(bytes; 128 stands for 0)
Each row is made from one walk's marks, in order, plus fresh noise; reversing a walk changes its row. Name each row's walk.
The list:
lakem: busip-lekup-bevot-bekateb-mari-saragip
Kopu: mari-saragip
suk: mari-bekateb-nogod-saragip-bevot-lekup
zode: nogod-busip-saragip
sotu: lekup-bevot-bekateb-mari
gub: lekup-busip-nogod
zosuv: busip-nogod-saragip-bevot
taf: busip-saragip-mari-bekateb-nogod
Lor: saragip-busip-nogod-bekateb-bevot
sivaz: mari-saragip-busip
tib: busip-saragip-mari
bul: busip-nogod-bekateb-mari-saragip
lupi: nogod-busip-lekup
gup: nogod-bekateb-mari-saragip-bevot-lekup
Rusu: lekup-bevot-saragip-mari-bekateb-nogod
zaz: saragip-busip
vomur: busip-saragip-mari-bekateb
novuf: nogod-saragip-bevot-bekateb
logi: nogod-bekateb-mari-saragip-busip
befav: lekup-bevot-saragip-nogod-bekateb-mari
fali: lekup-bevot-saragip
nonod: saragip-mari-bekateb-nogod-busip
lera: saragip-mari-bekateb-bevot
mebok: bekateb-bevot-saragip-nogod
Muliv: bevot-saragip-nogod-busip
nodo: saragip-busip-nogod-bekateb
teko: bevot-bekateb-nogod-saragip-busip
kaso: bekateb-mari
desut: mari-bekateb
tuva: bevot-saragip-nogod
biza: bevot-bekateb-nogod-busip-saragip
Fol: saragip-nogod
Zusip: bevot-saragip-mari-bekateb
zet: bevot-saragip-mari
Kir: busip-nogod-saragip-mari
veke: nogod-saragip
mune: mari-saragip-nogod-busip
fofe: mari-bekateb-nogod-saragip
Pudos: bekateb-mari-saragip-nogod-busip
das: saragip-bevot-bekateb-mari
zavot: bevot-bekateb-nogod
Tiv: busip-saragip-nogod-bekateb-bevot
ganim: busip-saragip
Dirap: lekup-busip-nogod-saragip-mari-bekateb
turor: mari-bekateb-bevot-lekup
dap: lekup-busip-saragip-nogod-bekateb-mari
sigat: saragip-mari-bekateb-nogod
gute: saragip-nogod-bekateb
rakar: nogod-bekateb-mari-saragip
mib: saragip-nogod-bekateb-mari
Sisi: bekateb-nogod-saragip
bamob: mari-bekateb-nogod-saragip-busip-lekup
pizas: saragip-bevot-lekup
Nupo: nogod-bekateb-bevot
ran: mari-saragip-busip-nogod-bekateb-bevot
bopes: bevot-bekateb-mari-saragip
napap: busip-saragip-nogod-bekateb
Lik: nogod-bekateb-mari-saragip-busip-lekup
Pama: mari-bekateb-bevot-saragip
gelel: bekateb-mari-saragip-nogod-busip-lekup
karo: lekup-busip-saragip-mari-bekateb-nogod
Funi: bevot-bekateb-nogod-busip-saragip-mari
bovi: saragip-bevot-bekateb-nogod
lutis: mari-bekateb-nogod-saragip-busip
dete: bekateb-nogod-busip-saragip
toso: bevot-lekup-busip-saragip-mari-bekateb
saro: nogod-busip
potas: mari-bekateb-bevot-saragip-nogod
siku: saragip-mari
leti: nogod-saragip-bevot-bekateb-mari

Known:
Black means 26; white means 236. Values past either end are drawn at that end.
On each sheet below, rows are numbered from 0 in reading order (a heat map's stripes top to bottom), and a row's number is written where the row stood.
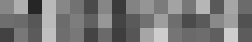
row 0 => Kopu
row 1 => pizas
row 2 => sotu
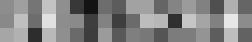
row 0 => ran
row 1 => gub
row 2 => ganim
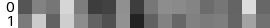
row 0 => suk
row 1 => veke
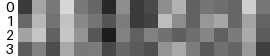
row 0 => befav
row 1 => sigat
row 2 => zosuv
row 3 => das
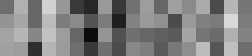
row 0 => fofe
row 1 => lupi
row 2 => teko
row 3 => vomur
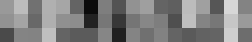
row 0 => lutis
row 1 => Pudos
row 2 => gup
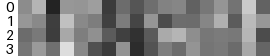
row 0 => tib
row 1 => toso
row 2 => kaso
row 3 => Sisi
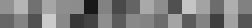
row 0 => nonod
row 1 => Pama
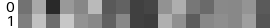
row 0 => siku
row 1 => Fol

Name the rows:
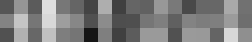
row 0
fali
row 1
tuva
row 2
dap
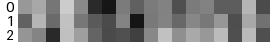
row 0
Tiv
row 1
rakar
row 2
desut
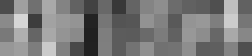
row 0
leti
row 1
Kir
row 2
Funi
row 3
Lor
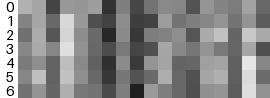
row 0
zaz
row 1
gute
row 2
Dirap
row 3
zavot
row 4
bamob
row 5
taf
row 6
Lik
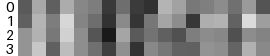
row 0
mib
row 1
karo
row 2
biza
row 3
zode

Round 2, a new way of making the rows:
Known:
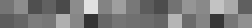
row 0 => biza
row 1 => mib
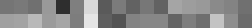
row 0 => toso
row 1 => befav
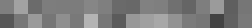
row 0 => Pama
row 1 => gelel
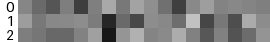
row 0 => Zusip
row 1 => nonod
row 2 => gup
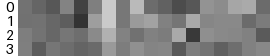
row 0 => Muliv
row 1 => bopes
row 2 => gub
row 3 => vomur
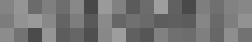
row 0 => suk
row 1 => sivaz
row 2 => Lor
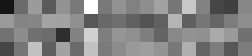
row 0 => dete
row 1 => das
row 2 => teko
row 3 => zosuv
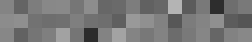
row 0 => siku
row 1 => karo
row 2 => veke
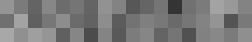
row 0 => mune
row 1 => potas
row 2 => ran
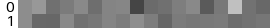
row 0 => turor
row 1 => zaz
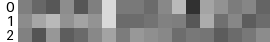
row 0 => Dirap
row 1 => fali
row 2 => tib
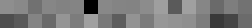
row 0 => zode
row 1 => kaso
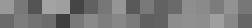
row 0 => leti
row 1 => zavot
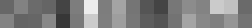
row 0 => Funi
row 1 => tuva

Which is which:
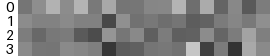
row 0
mebok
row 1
Kopu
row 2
napap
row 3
sigat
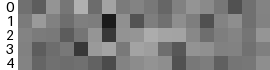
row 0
Fol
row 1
desut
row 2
logi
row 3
zet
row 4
taf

